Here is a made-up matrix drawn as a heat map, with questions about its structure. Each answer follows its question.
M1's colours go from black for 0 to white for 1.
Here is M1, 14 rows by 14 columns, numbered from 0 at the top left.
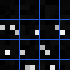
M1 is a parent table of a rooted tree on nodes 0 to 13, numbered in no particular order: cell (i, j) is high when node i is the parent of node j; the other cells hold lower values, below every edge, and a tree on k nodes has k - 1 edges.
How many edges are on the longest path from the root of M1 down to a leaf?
3
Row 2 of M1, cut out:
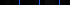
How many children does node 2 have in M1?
0
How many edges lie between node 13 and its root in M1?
0
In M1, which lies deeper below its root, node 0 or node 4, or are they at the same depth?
the same depth
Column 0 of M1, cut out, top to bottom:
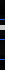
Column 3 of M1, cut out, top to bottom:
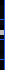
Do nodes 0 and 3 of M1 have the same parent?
no
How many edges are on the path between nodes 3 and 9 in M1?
4
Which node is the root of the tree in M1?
13
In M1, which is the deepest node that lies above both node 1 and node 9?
10
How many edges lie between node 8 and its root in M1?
3
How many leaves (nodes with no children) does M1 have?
9
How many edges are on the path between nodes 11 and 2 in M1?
2
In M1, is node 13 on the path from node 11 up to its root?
yes
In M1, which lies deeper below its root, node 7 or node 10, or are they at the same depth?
node 7
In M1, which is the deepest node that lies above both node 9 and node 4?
10
